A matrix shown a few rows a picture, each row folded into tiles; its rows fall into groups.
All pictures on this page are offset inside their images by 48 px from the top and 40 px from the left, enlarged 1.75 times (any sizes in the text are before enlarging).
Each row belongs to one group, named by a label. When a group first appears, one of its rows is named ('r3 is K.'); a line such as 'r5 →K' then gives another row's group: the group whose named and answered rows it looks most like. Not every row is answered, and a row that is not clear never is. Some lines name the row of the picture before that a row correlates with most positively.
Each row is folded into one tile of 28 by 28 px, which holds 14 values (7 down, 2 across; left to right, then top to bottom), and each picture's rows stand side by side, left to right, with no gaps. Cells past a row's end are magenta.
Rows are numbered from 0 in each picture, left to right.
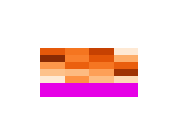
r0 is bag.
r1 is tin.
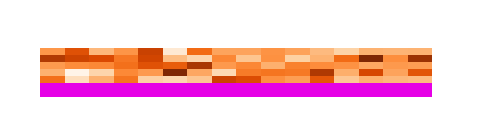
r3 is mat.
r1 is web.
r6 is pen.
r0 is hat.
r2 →tin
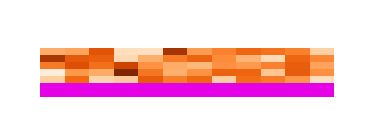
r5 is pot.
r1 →tin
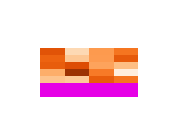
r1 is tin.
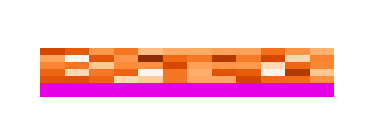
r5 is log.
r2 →web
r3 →pen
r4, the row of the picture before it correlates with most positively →1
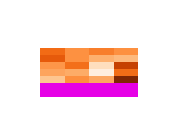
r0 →bag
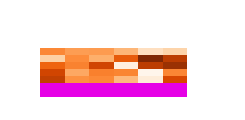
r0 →log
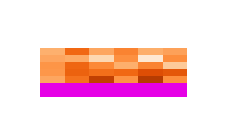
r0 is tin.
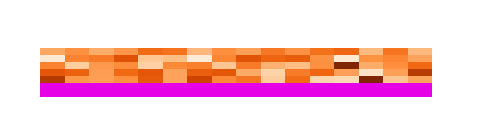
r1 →pen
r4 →hat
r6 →mat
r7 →tin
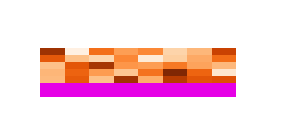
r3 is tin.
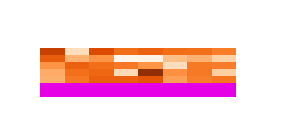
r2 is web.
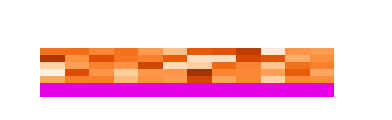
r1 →hat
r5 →log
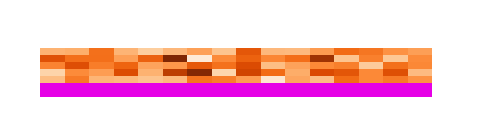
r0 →web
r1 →tin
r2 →pen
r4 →pot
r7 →log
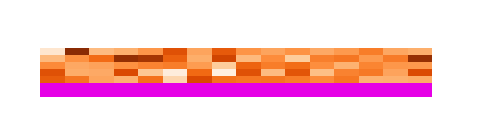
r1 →pen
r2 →hat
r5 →log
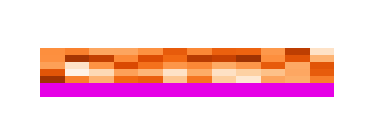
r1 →web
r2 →hat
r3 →hat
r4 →bag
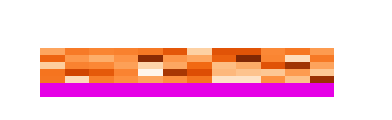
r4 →bag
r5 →mat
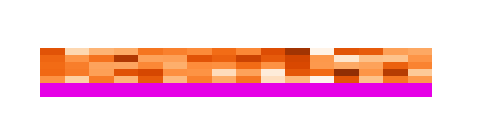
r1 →pen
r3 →hat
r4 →hat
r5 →pot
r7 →log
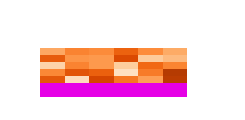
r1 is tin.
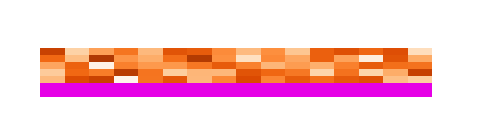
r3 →bag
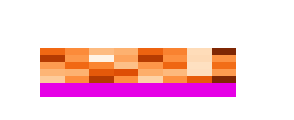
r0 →bag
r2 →bag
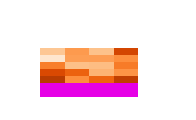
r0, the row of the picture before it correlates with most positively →1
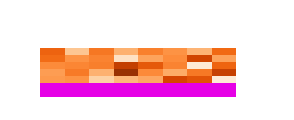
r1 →tin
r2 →mat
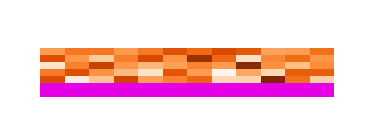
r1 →mat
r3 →hat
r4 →mat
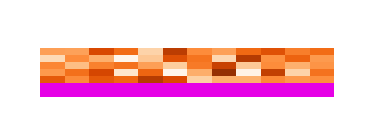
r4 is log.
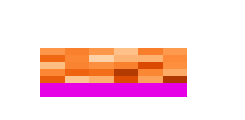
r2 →mat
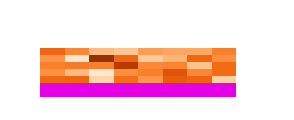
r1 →web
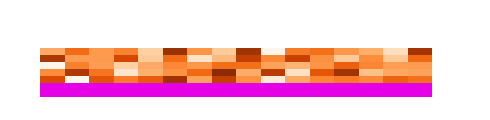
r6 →log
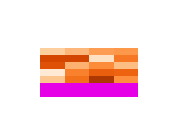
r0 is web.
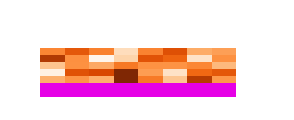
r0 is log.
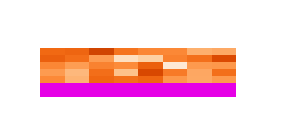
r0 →hat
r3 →pen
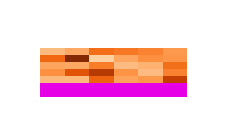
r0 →pen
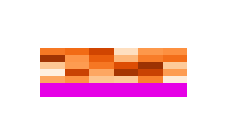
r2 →pot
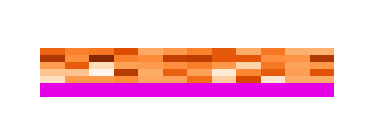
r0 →bag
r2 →pen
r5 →pen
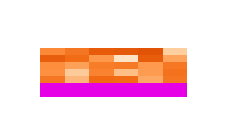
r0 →hat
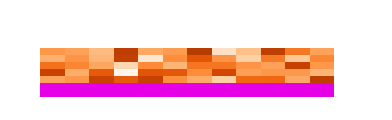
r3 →tin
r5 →mat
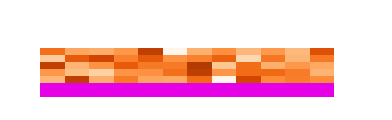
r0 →mat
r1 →web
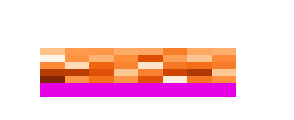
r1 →log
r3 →log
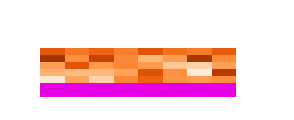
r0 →bag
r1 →bag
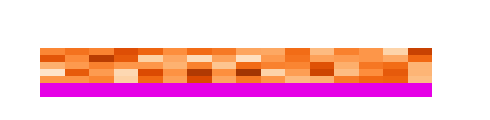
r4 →log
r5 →tin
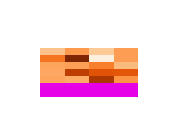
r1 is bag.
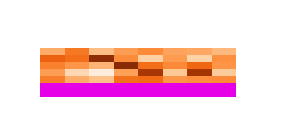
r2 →log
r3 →log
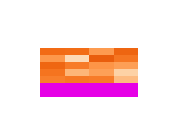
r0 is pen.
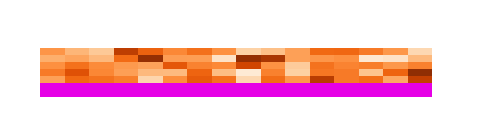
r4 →web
